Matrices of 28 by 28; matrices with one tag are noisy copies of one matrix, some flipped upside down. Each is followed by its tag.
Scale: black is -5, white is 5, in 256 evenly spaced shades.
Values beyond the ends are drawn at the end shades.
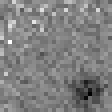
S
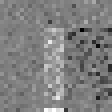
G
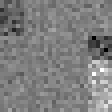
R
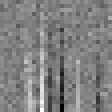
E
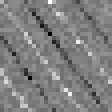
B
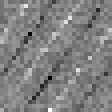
B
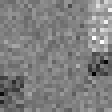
R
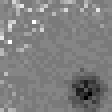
S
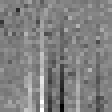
E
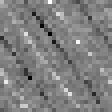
B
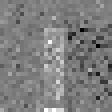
G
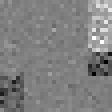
R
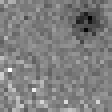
S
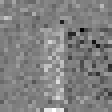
G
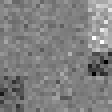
R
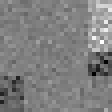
R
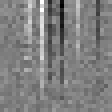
E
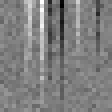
E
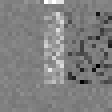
G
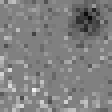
S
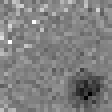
S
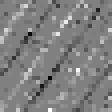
B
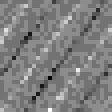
B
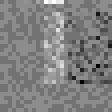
G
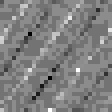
B
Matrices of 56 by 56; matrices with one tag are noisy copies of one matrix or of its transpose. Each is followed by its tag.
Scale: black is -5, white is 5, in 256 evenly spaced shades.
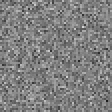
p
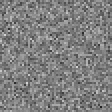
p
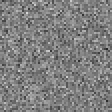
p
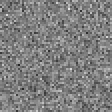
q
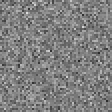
p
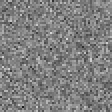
q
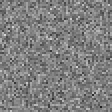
p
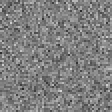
q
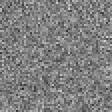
q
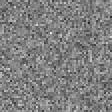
q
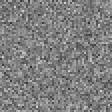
q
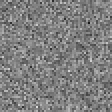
q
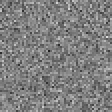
q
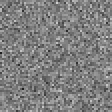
q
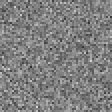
q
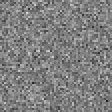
p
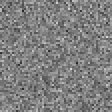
q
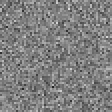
q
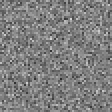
p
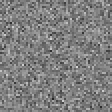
p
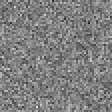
q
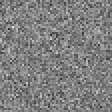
p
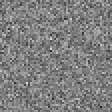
p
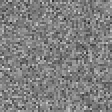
q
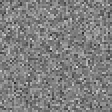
p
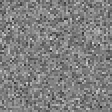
p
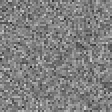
q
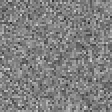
q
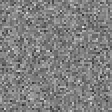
p
